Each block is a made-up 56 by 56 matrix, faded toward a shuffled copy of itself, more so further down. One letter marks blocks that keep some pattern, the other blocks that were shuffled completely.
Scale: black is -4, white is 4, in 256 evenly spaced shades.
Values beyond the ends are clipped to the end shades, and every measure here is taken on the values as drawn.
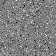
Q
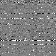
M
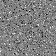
Q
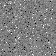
Q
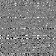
M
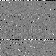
M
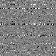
M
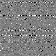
M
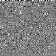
M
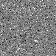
Q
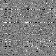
M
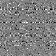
M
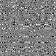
M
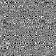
M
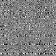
M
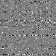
M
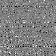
M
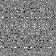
M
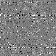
M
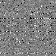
M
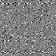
M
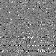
M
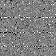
M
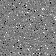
Q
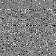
M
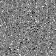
Q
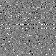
M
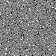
Q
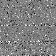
M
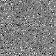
M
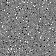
Q
